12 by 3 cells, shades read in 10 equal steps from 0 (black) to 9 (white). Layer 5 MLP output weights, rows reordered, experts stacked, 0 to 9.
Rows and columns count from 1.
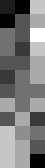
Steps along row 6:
up up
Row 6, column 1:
2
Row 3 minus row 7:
1 -1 5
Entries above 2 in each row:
1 2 3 2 3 2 3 3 2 3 3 2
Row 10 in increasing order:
4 5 7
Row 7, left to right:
3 4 4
